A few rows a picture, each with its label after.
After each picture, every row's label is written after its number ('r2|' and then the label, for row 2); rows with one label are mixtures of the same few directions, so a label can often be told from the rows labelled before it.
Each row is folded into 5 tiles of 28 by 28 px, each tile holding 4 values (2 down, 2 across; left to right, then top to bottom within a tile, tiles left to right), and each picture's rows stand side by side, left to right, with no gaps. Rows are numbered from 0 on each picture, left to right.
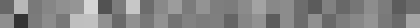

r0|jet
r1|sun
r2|sun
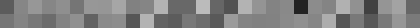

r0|sun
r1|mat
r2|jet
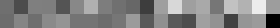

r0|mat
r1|sun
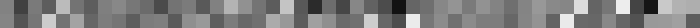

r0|jet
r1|mat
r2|sun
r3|sun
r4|mat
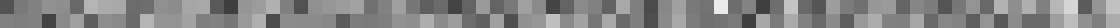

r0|sun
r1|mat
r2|jet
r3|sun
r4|sun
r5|jet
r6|mat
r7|jet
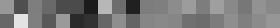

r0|jet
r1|jet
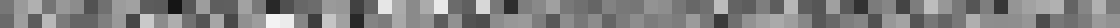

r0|sun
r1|sun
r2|mat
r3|mat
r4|sun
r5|jet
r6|mat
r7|jet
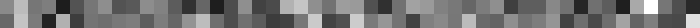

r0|jet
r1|jet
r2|mat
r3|sun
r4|mat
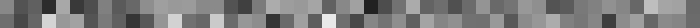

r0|jet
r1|mat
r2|sun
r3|sun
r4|sun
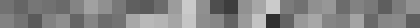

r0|mat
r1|mat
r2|mat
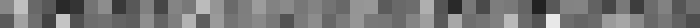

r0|jet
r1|jet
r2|mat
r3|sun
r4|jet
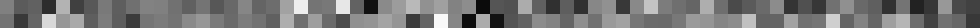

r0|jet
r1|jet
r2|mat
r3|jet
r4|mat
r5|sun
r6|jet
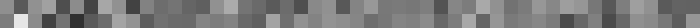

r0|jet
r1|mat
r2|mat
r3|jet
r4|mat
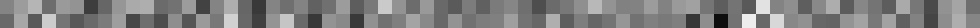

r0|sun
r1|sun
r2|mat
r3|sun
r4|sun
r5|jet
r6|sun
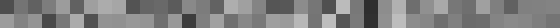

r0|sun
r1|sun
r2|sun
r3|mat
